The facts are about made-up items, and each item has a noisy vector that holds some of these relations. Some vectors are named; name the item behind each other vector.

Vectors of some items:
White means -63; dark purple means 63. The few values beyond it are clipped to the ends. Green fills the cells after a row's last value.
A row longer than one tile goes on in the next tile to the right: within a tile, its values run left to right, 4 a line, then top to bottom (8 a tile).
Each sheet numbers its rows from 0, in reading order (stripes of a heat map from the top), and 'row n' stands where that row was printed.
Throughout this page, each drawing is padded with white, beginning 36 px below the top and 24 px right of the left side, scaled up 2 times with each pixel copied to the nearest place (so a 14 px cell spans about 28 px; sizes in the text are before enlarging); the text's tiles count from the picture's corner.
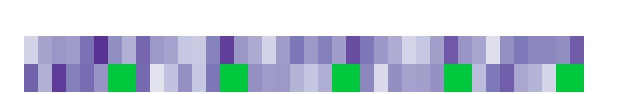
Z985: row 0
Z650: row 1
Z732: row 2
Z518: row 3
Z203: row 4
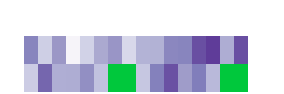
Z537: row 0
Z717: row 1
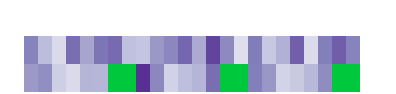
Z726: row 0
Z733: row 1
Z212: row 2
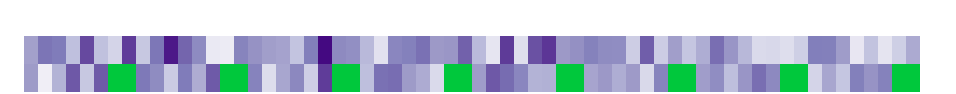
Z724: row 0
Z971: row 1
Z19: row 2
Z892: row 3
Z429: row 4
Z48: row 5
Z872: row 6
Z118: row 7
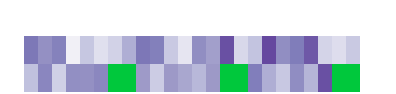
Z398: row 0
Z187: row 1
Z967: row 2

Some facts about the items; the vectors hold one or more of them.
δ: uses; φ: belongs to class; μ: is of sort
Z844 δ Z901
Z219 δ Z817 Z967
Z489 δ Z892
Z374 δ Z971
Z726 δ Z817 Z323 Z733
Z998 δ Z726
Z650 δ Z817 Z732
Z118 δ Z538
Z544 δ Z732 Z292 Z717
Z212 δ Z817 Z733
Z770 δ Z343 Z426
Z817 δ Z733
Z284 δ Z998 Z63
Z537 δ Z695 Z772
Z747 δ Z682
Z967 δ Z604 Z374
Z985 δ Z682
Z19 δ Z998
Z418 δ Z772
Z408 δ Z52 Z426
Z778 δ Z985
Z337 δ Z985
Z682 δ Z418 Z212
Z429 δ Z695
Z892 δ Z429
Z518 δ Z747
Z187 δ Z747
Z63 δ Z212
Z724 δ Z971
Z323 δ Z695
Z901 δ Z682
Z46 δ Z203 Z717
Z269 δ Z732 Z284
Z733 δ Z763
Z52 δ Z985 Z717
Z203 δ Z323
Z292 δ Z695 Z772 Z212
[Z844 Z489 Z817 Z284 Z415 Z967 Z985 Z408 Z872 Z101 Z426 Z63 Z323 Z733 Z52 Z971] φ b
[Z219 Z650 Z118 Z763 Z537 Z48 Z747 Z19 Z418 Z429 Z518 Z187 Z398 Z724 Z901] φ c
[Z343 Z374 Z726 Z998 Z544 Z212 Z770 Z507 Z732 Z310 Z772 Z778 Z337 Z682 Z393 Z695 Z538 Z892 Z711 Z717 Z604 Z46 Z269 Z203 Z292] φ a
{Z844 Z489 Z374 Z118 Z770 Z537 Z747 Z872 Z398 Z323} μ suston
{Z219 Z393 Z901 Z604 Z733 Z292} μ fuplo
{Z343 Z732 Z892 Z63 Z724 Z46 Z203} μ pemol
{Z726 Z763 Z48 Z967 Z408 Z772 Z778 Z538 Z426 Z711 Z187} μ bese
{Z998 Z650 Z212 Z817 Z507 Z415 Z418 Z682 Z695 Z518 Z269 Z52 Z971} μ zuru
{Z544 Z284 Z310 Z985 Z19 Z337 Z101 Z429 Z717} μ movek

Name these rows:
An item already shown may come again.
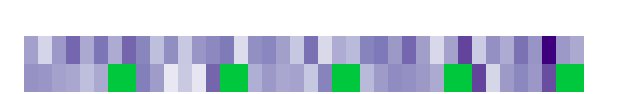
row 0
Z732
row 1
Z763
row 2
Z48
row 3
Z507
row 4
Z284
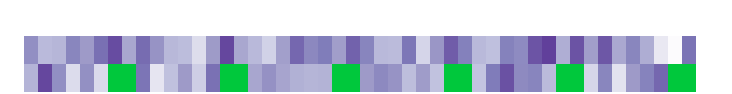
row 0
Z292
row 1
Z650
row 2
Z732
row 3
Z682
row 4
Z717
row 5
Z374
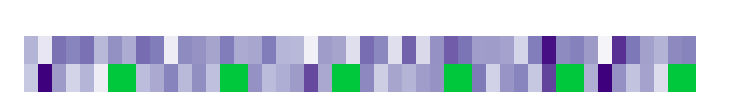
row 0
Z772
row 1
Z778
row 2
Z844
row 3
Z269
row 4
Z19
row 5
Z695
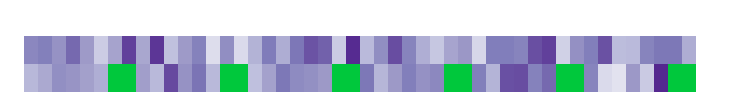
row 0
Z507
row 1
Z408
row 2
Z310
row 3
Z415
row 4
Z101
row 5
Z219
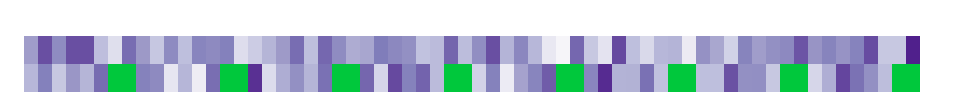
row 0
Z604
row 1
Z763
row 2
Z63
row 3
Z52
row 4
Z374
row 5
Z323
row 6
Z46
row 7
Z343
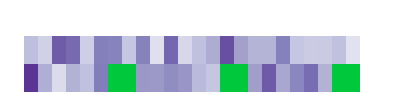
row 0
Z817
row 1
Z418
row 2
Z489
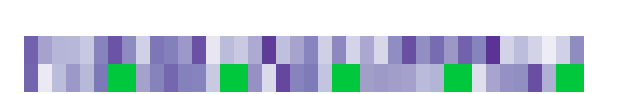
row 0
Z650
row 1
Z426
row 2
Z408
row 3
Z732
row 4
Z770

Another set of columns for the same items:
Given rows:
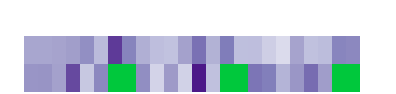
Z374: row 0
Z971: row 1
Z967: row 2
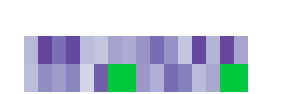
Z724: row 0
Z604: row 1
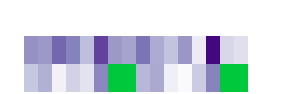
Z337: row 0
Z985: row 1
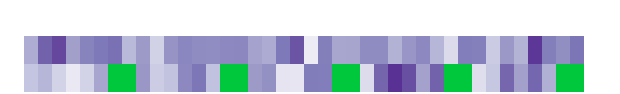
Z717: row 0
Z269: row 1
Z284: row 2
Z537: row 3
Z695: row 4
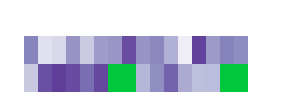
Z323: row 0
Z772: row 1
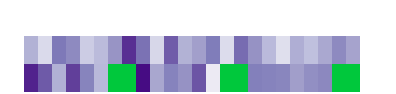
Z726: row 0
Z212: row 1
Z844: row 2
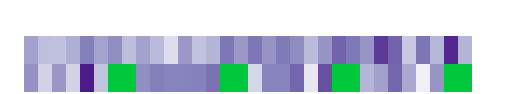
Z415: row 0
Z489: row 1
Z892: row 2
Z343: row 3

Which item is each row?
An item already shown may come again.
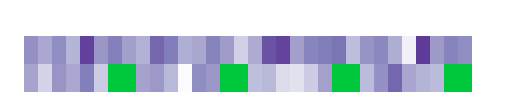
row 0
Z507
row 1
Z101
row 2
Z717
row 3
Z772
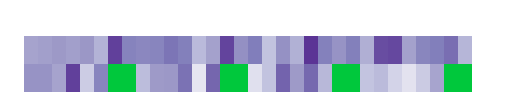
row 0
Z374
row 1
Z46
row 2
Z695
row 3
Z717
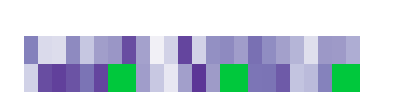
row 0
Z323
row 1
Z52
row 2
Z63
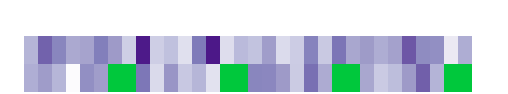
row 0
Z101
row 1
Z682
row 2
Z426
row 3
Z518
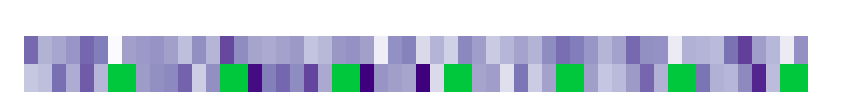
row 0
Z418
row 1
Z770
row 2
Z733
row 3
Z817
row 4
Z778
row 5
Z518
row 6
Z650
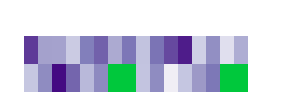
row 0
Z292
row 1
Z19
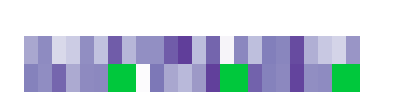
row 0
Z872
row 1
Z429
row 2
Z219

